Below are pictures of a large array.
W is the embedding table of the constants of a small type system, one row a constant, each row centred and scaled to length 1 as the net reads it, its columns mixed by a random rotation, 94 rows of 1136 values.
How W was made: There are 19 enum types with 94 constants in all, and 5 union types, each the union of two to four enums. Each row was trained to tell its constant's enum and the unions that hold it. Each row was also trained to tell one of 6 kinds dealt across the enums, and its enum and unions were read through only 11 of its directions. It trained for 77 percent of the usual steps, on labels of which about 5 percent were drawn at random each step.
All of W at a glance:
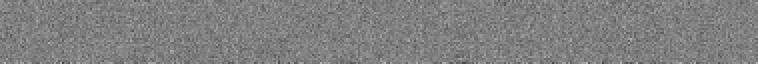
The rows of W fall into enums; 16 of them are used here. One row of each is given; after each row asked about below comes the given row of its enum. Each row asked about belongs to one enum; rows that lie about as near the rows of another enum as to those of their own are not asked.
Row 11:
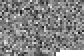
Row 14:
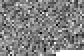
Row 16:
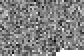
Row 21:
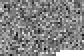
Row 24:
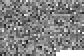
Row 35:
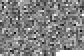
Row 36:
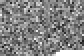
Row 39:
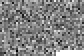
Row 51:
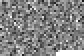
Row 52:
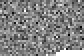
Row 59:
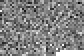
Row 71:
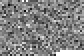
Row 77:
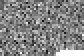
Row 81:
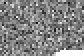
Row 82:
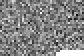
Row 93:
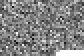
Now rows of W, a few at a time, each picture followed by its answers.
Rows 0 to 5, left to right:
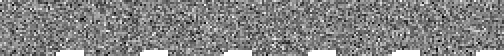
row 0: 82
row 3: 77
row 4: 39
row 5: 39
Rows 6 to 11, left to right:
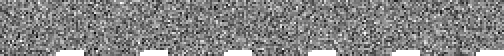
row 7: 36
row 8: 39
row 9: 35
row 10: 21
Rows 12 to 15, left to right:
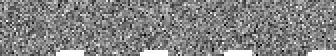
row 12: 24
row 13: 71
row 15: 77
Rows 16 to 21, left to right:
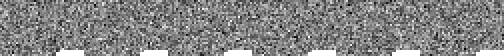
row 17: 35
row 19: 52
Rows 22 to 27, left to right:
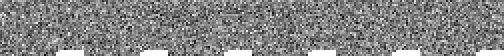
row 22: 93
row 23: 81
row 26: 52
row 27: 21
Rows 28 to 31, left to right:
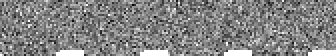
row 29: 59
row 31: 11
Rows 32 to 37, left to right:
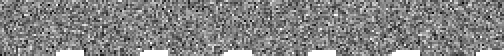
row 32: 24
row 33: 39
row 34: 59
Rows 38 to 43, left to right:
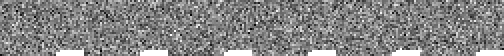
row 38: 11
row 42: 52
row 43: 71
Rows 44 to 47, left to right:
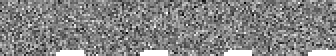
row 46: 16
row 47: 59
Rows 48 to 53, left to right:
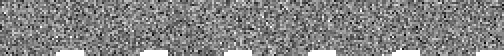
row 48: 52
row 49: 21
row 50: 24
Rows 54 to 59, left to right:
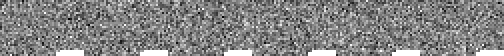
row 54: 52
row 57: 71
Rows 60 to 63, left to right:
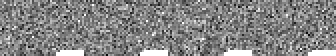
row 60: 11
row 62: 36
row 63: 81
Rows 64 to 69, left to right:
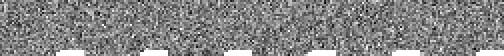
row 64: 24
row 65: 16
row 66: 11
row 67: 36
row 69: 51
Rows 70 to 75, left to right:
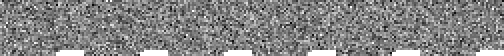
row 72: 35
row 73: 93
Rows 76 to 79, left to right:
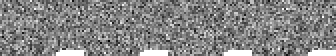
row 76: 36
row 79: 36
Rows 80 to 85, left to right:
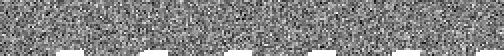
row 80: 35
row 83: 71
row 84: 24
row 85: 59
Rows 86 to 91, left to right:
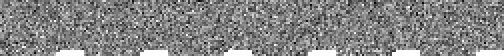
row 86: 71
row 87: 11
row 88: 16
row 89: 93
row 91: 35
